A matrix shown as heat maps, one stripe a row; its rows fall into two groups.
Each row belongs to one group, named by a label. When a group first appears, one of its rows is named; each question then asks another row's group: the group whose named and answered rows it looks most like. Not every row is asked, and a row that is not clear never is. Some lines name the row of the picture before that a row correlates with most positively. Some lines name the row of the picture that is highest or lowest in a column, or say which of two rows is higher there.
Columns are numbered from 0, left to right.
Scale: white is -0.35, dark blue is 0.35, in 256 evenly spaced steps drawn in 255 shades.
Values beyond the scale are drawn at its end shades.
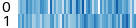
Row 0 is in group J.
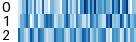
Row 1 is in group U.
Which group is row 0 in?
J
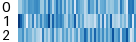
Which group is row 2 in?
J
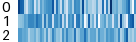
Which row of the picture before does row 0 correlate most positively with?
1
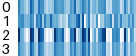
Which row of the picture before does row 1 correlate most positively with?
1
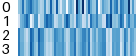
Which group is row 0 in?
J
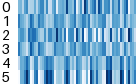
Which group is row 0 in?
J
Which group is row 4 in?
U
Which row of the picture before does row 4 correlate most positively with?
1
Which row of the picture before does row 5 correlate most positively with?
1
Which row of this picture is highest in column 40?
0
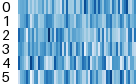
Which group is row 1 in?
U
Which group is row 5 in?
U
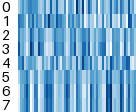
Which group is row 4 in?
J
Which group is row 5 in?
U
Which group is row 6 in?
U
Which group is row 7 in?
U
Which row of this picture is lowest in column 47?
1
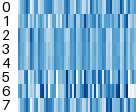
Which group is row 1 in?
J
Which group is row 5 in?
J
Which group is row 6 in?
J
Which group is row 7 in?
U
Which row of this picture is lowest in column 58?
6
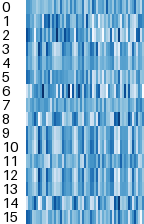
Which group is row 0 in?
J
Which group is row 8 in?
U
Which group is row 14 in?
U
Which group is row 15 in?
J
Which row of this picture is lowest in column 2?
6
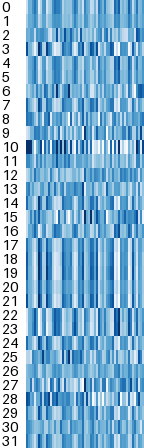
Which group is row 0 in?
U
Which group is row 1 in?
U
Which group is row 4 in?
U
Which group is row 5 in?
U
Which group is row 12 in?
J
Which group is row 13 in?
J
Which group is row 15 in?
J
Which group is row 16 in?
U
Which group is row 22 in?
U
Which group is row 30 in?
J
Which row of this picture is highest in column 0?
10
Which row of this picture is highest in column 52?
27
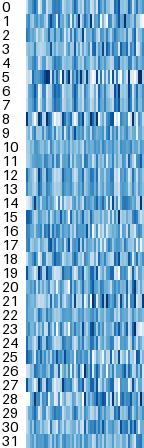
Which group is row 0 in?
U
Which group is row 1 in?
J
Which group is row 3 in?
J
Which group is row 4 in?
U
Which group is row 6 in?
U
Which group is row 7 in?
U
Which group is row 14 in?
J
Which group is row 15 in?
J
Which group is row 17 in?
J
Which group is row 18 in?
U
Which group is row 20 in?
J
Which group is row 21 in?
J
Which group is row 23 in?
J
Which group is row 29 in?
U
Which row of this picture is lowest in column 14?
8
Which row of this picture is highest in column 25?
5
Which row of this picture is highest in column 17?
15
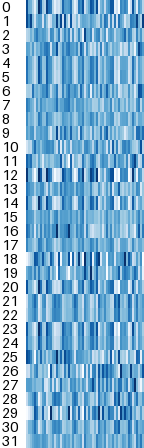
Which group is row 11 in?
J
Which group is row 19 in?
J
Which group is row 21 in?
U
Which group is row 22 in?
U
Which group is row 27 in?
J
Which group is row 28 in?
U
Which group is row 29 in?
J
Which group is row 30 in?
U
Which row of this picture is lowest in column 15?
19
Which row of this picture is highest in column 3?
6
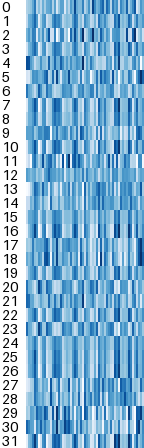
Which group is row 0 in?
J
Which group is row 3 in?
U
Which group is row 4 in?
J
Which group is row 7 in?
U
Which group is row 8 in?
U
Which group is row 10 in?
U
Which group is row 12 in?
J
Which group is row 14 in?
J
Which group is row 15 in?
U
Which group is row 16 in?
U
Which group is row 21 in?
J
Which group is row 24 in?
U
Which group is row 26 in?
U
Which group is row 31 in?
U
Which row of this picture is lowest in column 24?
29
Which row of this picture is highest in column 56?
30
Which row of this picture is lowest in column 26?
18
